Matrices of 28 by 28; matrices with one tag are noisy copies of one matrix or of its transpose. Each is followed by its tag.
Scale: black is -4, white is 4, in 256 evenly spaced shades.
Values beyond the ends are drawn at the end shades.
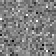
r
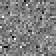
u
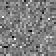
u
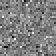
u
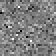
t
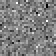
u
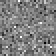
r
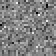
u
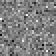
r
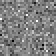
r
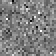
t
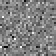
u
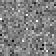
r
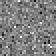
r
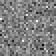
r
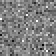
r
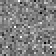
r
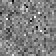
t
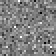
r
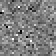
t
